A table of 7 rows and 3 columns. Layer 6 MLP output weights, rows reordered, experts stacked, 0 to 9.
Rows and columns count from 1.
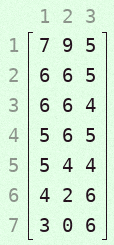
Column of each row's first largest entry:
2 1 1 2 1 3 3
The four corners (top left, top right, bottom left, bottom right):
7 5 3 6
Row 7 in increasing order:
0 3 6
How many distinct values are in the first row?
3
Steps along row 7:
down up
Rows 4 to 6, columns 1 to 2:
5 6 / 5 4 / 4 2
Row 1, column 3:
5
